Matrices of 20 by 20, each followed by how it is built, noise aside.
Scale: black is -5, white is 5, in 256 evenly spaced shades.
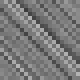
Toeplitz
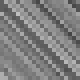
Toeplitz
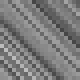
Toeplitz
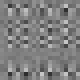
low rank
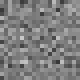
low rank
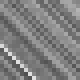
Toeplitz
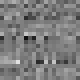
low rank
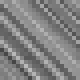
Toeplitz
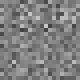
low rank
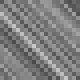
Toeplitz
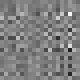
low rank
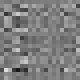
low rank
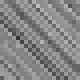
Toeplitz
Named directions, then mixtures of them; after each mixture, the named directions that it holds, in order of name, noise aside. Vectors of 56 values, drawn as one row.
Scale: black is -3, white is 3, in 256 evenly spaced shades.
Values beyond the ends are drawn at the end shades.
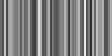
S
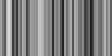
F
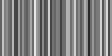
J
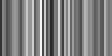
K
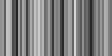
F, J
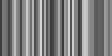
K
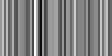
J, K, S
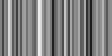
F, S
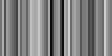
F, J, K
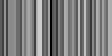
K, S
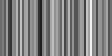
F, S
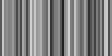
F, J, K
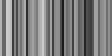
F
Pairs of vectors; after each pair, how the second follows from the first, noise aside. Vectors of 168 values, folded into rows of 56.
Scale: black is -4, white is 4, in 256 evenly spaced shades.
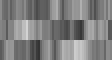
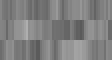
shrunk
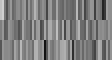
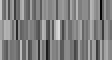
wrapped around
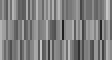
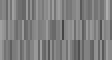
shrunk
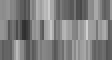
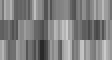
wrapped around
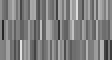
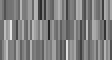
wrapped around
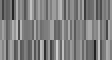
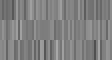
shrunk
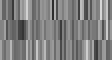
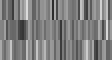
copied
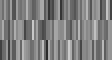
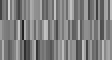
wrapped around
